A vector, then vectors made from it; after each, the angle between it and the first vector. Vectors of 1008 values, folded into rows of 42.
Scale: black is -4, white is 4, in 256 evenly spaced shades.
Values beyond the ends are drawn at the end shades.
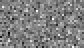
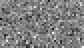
orthogonal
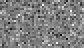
orthogonal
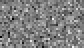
nearly parallel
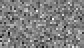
nearly parallel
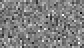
partly aligned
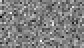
partly opposed
